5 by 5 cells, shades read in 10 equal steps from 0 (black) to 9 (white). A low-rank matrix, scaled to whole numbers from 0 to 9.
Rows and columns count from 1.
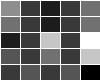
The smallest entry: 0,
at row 5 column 5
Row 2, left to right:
4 2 1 2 4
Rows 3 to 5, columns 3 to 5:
7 2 9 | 4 2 7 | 2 3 0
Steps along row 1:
down down up up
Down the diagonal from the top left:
5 2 7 2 0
